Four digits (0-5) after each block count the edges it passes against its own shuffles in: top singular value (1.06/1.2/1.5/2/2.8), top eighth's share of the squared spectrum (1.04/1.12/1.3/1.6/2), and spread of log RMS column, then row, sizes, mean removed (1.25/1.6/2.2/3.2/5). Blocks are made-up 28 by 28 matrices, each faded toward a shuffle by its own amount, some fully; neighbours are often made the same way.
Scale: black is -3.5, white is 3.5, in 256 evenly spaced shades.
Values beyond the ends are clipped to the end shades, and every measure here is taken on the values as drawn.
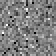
2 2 1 0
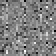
2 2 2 0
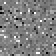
1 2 0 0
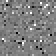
1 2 0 1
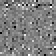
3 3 1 1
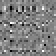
3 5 1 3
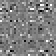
3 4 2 2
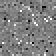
2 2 0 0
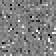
1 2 0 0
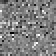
0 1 0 1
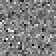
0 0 0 0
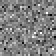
0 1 0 1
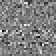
1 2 0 2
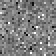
0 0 0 0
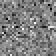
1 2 0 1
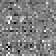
2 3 1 1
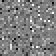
1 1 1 0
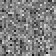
1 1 0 0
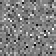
1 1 0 0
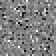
0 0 0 0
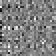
3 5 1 2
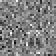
2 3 0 1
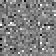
2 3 0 1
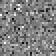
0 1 0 0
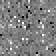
1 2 1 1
